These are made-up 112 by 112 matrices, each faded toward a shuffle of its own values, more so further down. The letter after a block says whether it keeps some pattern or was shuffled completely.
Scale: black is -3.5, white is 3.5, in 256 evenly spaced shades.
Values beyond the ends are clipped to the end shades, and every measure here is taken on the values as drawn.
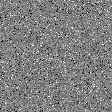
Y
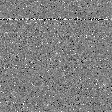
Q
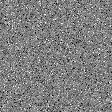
Y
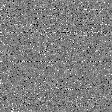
Q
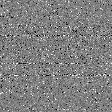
Q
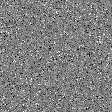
Y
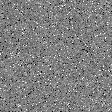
Y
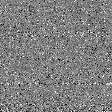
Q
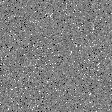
Y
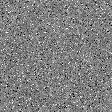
Y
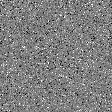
Y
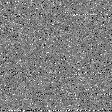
Q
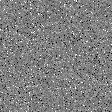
Y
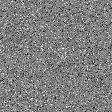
Y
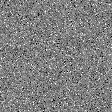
Y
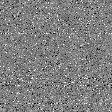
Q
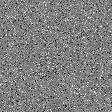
Y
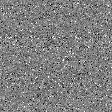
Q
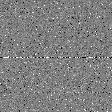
Q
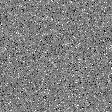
Y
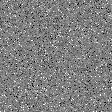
Y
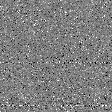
Q
